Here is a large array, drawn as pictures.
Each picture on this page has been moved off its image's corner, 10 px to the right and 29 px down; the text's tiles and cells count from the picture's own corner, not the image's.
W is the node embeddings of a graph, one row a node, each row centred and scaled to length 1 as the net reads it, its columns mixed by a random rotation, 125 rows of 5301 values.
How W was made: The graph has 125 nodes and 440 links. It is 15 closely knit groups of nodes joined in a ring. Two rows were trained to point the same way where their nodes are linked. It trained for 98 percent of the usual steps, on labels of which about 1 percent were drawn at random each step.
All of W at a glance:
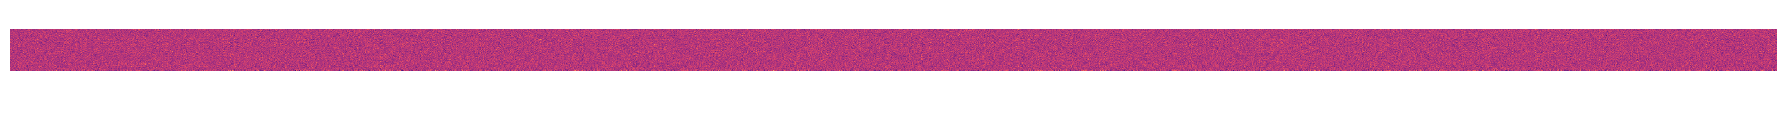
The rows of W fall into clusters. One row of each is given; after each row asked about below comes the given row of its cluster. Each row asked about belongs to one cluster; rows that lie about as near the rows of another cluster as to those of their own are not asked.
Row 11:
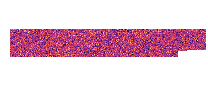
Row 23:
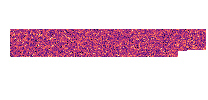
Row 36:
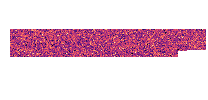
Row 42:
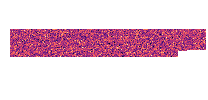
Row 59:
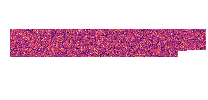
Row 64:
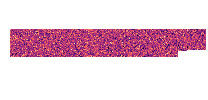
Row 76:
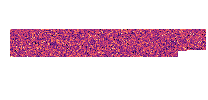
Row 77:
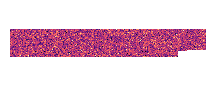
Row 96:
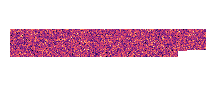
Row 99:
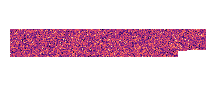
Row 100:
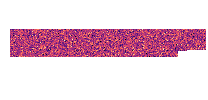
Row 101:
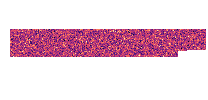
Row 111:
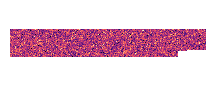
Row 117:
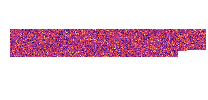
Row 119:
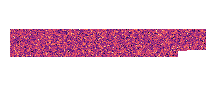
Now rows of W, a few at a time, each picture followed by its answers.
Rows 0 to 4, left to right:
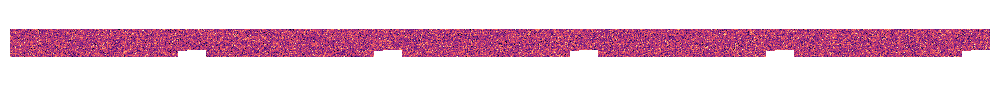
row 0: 111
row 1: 23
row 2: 42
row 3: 42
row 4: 119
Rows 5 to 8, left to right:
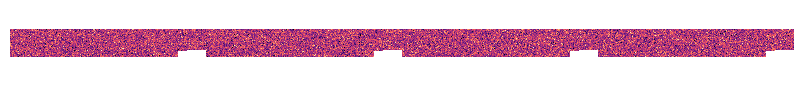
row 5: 36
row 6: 23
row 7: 101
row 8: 117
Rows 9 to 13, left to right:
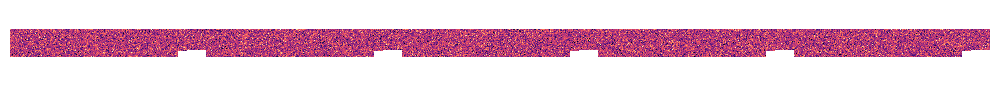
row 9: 64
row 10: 119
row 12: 96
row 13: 77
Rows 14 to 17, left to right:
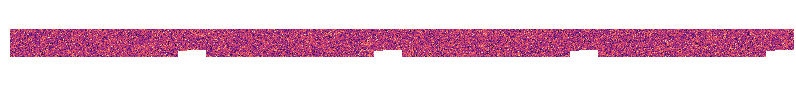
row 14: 99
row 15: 100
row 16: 11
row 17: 42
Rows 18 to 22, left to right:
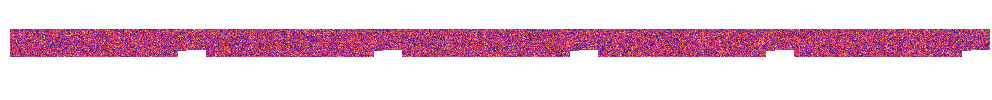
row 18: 117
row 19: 77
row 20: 77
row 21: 100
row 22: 111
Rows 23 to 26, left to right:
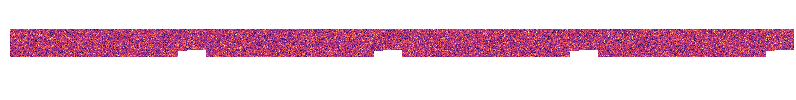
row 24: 100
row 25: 11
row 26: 117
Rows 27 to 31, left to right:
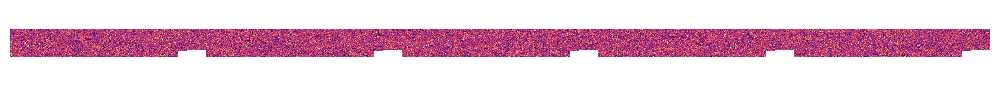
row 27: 101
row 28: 36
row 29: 111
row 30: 42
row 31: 64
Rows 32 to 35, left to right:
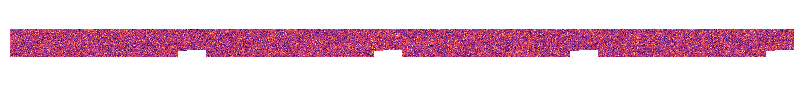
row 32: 64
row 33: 99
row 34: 111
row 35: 119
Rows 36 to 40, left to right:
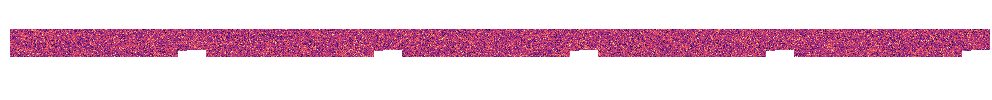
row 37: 42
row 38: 23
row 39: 101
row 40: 64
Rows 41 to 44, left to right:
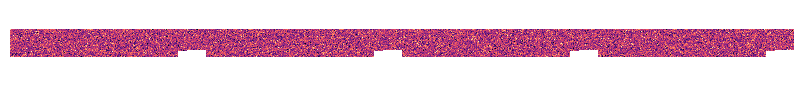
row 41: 64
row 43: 101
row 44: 59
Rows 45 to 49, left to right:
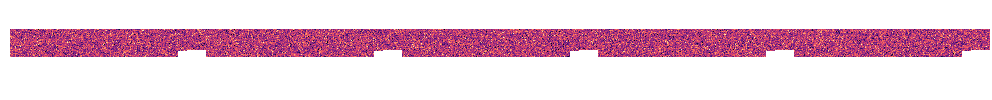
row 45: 111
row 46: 111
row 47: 76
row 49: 59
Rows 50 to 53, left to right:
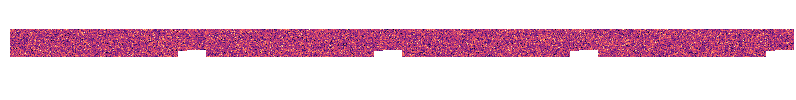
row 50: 96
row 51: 64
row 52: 101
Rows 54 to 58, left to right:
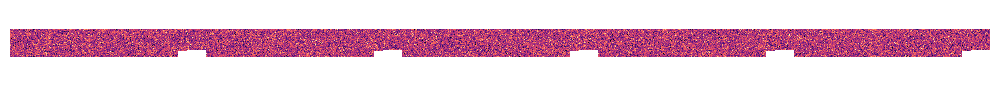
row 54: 119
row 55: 99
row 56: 117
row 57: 99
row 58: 64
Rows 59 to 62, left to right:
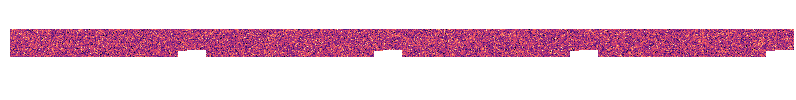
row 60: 99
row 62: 100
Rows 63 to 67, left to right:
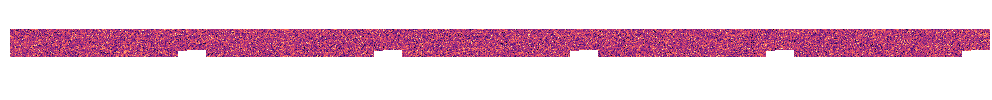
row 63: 111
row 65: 42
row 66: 23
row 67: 99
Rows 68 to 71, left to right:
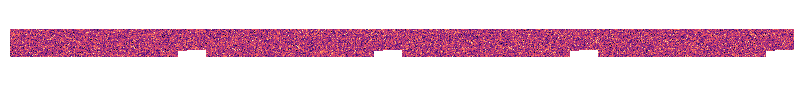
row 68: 23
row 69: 111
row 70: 42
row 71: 42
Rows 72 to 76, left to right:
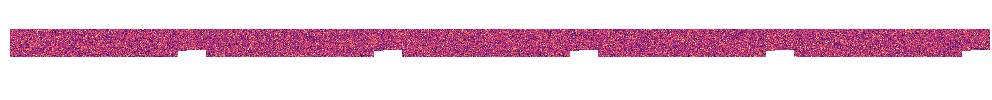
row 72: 59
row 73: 77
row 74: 36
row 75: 117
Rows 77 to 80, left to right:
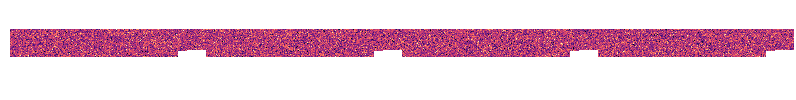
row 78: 11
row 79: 101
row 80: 42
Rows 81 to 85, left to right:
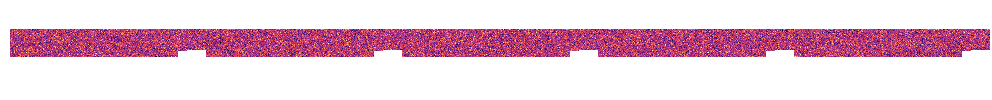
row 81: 77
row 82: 96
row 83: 11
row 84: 119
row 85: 76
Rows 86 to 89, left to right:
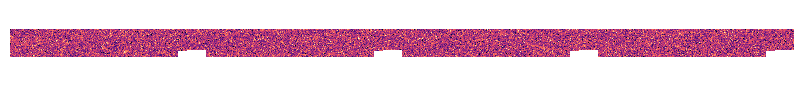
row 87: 96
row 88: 117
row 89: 11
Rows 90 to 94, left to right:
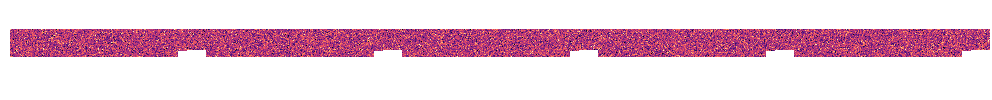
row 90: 11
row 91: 100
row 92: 119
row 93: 64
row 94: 42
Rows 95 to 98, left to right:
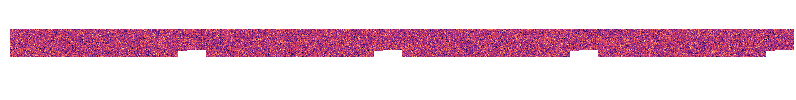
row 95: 36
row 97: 101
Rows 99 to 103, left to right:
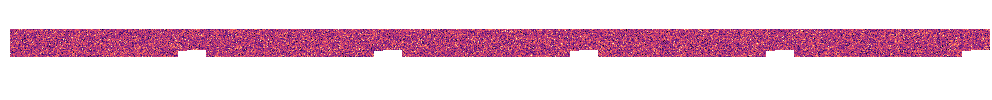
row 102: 101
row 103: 100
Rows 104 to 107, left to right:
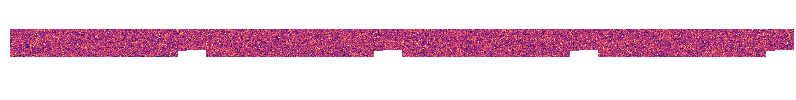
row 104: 59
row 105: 36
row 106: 101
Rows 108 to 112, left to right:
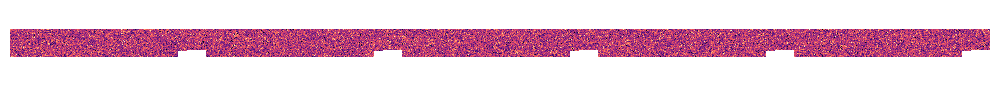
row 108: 76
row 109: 23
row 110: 111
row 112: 111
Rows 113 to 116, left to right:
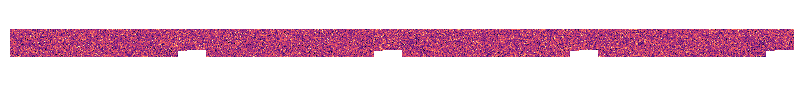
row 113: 77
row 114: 117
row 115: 96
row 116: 76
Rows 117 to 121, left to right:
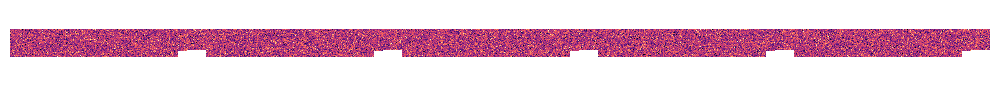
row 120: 77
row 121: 117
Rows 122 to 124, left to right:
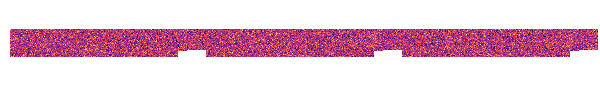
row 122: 64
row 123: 77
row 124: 77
